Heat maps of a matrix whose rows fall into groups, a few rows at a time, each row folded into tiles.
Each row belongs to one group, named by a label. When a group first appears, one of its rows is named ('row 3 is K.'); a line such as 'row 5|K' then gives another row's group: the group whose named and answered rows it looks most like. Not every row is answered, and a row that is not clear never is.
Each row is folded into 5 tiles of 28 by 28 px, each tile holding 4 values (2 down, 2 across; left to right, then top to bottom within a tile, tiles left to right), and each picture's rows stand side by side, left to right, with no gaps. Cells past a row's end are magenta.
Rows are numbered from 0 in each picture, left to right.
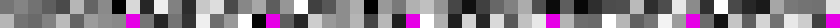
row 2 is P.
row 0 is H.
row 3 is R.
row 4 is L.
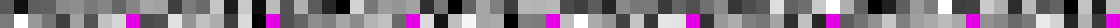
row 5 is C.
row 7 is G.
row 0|R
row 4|R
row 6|R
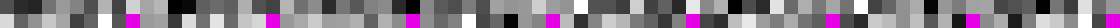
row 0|L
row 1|R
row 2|R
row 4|H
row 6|P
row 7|G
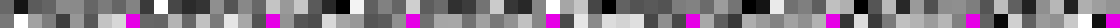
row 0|R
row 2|H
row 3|C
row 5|H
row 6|G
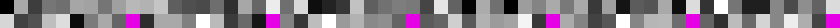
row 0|L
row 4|G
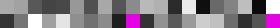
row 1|G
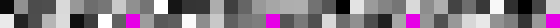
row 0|L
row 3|H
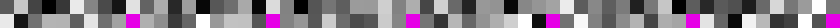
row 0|H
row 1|G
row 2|L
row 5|L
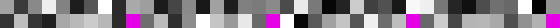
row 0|G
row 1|G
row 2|H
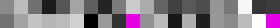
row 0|C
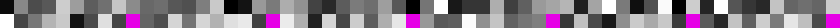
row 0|L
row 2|R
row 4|G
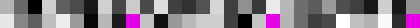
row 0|G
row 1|H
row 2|G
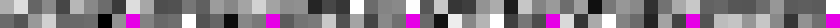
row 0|H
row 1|L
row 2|C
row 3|P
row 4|L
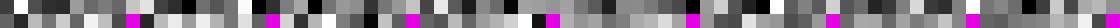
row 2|L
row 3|P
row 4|R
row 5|H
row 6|C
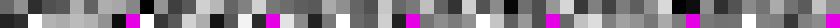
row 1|L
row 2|G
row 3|G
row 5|L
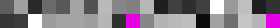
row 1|R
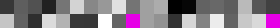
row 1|R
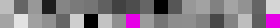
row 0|R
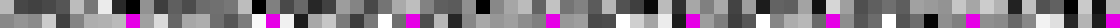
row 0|R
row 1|R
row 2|L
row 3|G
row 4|G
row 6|L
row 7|G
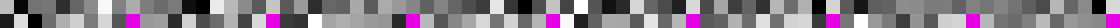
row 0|G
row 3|H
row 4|H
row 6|R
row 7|H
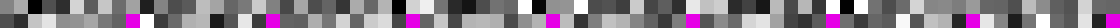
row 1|L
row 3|R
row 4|H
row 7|G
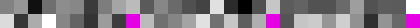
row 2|C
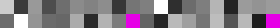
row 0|R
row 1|P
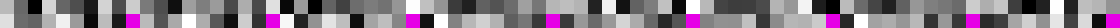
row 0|G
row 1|L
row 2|L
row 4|G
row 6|C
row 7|P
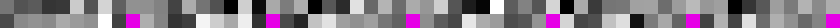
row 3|H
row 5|C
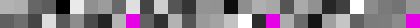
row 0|H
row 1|P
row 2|H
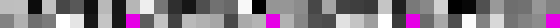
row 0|G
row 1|R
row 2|G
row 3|C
